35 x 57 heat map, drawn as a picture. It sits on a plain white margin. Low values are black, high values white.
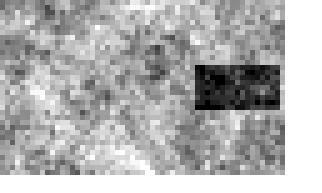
In the middle right lies a patch that is lower than the rest. The values are skewed, with a long tail toward low values. Values change most from cell to cell in the middle right. The texture is blotchy. The ninth with the highest average is the bottom middle. The middle right is the ninth with the lowest average.
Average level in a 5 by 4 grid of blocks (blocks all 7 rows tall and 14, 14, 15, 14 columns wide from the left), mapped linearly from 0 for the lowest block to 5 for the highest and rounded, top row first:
3454 / 4433 / 5420 / 4443 / 4543
